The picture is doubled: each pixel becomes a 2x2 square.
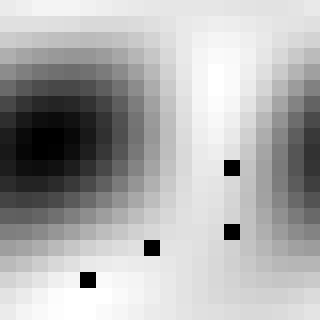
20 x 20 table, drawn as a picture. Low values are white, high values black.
Odd rows or columns: none. Lone odd cells: 4, each higher than its neighbours. Average level on the scale: 30%. Ninth with the highest average: middle left.
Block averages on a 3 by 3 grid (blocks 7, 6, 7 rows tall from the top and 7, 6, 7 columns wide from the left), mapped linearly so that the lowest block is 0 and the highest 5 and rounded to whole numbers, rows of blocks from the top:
200 / 512 / 101
